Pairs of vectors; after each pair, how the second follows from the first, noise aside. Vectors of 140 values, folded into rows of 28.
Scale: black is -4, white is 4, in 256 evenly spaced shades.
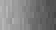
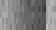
wrapped around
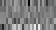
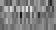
wrapped around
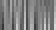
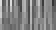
reversed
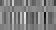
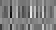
reversed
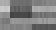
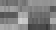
wrapped around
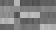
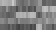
reversed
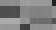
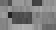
wrapped around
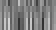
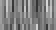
reversed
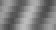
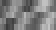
wrapped around
